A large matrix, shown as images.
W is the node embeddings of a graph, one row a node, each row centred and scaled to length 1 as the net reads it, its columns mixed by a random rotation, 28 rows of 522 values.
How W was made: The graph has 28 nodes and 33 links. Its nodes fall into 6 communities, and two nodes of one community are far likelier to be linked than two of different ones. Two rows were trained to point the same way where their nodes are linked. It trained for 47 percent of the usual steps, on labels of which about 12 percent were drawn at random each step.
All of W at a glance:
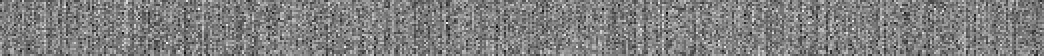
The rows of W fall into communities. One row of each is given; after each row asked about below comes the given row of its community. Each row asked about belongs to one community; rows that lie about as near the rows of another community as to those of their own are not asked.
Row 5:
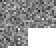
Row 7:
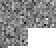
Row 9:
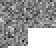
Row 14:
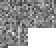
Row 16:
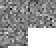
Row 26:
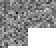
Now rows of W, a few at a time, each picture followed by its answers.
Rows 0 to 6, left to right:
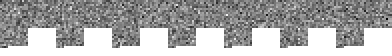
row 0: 14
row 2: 7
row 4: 26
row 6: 9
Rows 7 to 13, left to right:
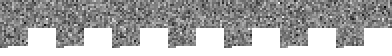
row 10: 14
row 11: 9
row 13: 5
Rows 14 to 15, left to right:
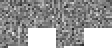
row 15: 7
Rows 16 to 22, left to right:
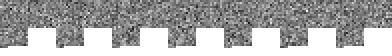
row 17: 14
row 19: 5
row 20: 7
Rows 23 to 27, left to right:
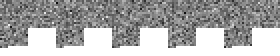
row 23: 9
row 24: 7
